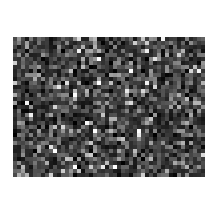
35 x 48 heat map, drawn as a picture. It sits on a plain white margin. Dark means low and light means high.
The grain is fine, like static. Overall the values sit about 30% of the way up the scale. There are no regular stripes. No seam splits the table. There is no overall slope. Most values sit low, with a long tail of high ones.
